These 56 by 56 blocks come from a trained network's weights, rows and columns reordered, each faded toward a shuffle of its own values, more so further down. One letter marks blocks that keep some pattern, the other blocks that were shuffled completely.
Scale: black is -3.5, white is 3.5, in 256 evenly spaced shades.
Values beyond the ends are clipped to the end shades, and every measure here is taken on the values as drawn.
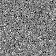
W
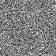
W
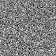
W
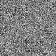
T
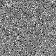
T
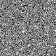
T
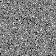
T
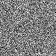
W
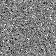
W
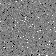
W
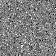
T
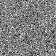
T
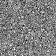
T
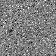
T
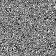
T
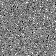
W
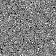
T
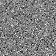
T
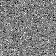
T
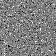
W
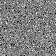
W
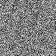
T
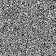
W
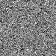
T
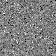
W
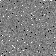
W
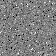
W
